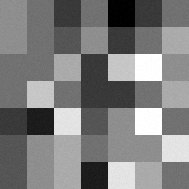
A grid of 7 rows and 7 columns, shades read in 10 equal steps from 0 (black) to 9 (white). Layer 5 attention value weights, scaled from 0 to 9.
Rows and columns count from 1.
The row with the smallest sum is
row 1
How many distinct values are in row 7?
6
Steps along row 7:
up up down up down down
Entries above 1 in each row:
6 7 7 7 6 7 6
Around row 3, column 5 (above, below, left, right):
2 2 2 9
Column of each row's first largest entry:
1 7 6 2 6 7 5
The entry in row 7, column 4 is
1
